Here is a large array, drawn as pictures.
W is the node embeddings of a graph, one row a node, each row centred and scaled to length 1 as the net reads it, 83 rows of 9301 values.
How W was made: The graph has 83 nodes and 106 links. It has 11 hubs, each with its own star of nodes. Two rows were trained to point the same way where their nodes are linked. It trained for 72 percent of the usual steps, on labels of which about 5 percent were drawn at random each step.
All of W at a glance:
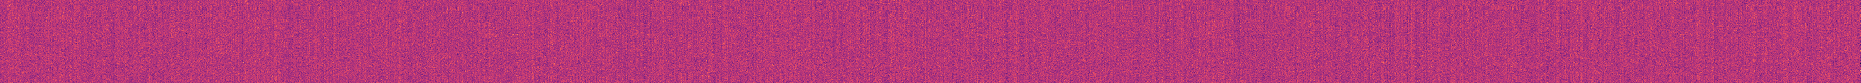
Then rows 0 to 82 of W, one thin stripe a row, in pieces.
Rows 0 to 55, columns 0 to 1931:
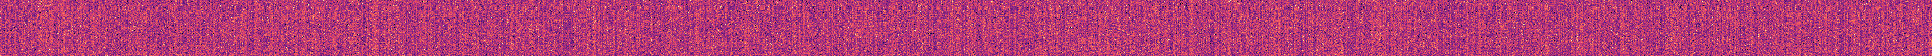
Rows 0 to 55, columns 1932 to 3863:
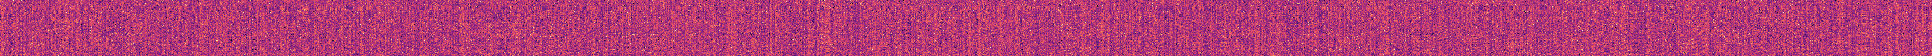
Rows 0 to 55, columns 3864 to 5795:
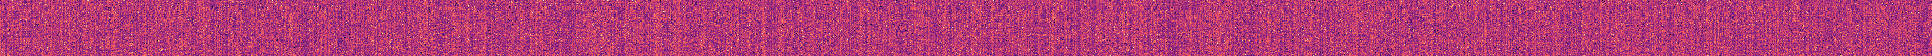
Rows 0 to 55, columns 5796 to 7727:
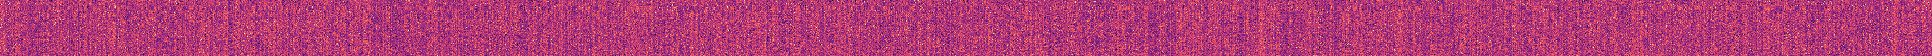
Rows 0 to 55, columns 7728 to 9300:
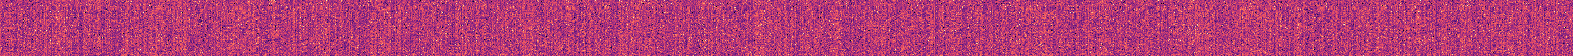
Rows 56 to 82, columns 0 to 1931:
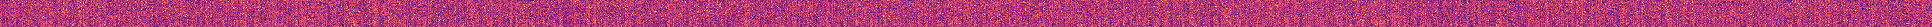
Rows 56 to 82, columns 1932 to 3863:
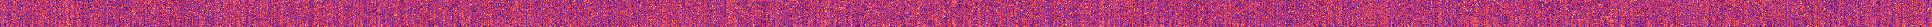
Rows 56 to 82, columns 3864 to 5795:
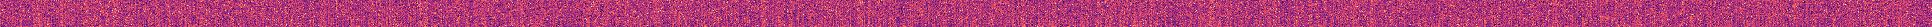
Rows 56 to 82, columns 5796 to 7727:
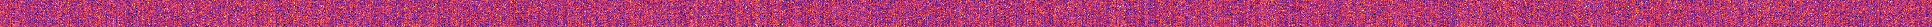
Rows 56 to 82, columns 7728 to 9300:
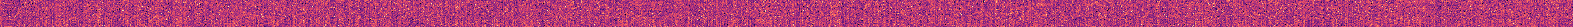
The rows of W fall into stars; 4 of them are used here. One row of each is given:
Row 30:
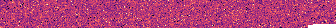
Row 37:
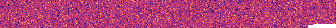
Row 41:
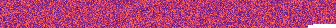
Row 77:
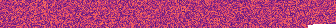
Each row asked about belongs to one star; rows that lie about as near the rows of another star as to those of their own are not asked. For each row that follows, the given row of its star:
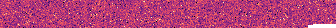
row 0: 41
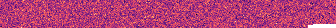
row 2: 77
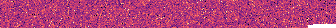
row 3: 41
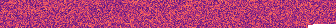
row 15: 30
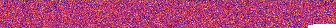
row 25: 37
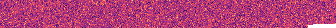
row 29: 37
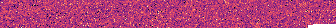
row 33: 30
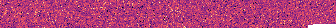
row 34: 77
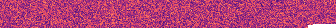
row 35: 77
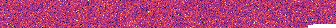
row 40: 41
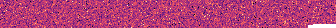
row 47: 77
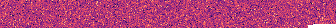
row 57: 37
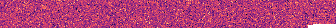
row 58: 37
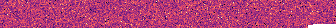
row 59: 30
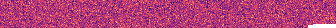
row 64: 37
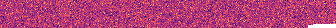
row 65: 37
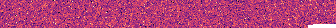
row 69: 77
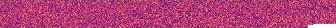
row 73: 37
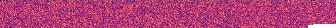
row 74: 41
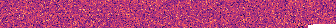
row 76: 37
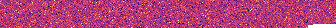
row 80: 77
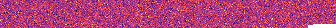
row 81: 77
